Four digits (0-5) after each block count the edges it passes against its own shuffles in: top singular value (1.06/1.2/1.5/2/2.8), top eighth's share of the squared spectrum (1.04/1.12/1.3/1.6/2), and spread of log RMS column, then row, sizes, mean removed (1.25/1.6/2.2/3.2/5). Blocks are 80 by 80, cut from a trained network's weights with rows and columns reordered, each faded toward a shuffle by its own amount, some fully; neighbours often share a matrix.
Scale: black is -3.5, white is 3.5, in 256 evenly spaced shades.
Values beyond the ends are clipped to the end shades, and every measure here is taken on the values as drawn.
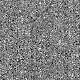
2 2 0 1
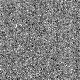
1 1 0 0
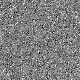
0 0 0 0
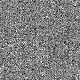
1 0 0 0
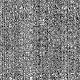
3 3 1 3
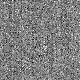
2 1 0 1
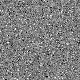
0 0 0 0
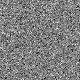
1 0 0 0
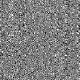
3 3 3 1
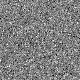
0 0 0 0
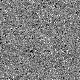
0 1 0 0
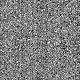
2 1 0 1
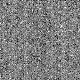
2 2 0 1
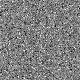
0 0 0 0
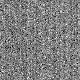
2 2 0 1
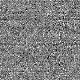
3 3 2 1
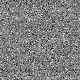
1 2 1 0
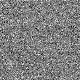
1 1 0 0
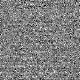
2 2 2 1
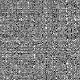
3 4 3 1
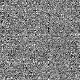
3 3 2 1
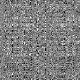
3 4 3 1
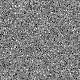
0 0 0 0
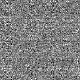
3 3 2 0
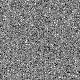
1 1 0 0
